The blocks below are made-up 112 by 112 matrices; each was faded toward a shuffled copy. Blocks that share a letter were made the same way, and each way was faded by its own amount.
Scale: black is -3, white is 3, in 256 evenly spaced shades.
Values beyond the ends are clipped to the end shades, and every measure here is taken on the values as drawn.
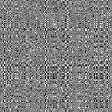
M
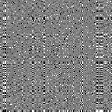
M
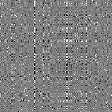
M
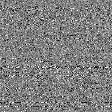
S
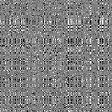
M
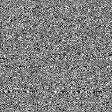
S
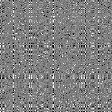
M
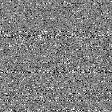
S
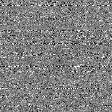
S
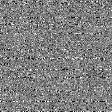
S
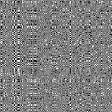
M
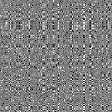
M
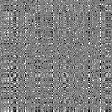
M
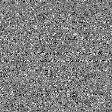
S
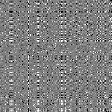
M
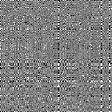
M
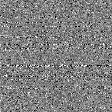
S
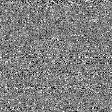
S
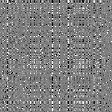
M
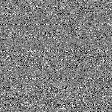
S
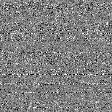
S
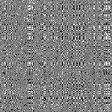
M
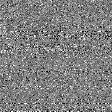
S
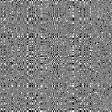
M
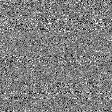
S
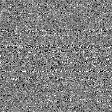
S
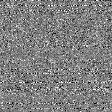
S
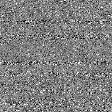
S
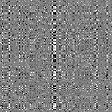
M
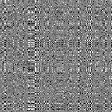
M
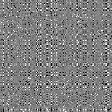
M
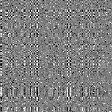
M
